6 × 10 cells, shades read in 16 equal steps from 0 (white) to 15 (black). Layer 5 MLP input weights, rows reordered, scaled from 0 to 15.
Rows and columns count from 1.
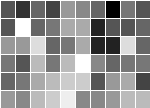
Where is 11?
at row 1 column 4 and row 5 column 10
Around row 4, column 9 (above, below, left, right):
2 5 9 8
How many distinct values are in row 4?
6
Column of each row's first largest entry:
8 7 7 2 10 2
